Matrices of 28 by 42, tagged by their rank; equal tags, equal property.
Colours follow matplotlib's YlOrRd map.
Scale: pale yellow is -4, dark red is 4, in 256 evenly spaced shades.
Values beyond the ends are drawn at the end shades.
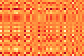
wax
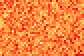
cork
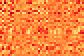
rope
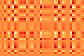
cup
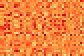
rope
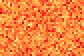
cork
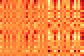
wax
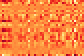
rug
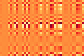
cup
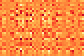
rug
